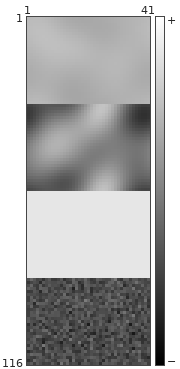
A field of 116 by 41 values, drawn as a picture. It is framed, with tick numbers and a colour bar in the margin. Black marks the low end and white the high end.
It is made of 4 by 1 panels. Panel 1,1: high, smooth, faint in contrast. Panel 2,1: middling, smooth, strong in contrast. Panel 3,1: very high, flat. Panel 4,1: low, fine-grained.
